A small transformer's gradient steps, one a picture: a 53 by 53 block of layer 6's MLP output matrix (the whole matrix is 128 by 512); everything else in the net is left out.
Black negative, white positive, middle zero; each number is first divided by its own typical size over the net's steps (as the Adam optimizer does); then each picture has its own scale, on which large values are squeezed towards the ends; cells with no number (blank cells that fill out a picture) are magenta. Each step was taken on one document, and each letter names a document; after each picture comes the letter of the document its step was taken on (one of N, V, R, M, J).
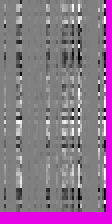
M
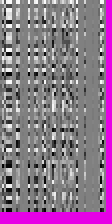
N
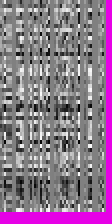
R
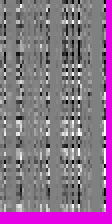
M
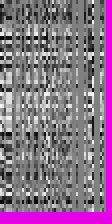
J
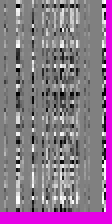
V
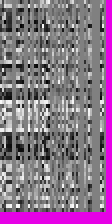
V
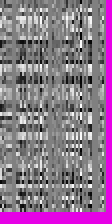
N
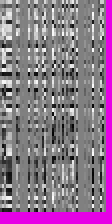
N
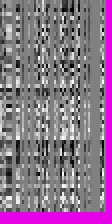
V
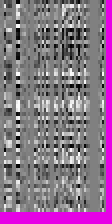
R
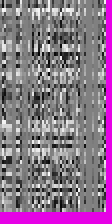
R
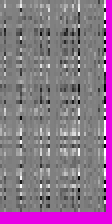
M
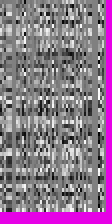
N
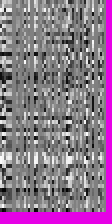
N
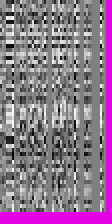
J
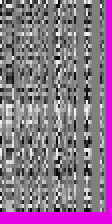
J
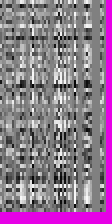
J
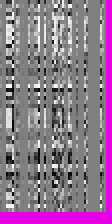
J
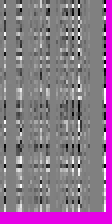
M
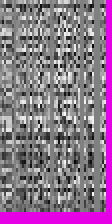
R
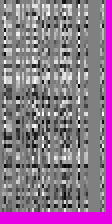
R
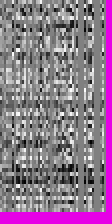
R
